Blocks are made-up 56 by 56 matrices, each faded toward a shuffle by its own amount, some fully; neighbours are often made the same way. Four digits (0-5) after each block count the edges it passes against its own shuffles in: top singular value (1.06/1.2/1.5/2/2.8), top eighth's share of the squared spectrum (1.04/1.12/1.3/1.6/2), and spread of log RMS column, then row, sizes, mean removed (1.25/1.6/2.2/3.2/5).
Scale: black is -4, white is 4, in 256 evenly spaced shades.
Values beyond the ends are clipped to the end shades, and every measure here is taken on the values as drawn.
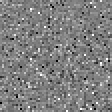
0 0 0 0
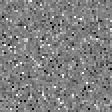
1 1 0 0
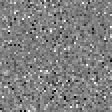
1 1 0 0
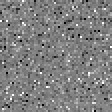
0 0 0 0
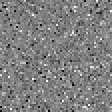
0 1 0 0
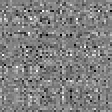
4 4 2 3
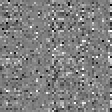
4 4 2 1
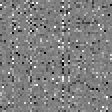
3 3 2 1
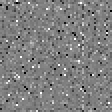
2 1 0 0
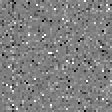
2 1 0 0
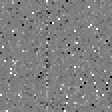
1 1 0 0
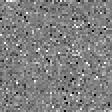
2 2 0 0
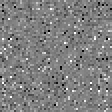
2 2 1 1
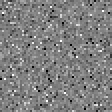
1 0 0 0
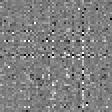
4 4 2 2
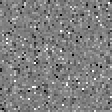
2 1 1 0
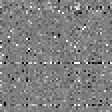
4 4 1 2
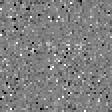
2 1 0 0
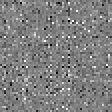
4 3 2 2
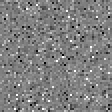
1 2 0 0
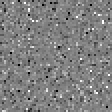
3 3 1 0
